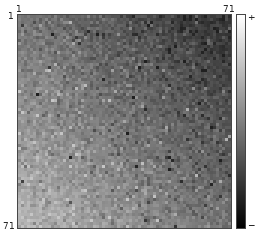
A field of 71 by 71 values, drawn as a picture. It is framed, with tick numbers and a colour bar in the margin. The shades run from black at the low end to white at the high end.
Ninth with the highest average: bottom left. Slope: up to the bottom left. Histogram: bell-shaped. Ninth with the lowest average: top right. Stripes: none. Mirror symmetry: none.
